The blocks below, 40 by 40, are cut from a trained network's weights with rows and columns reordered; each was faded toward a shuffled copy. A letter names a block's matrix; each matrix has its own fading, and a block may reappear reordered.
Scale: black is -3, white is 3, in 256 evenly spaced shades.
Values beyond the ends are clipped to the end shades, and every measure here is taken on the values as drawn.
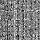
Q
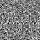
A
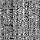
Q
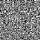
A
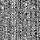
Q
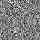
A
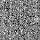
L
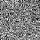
A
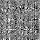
Q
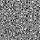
A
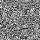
A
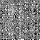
Q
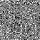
A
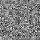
A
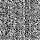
L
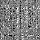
Q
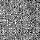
L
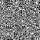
A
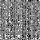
Q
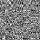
A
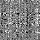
Q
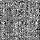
L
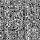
L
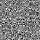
A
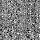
L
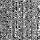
Q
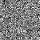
A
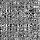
Q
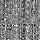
Q
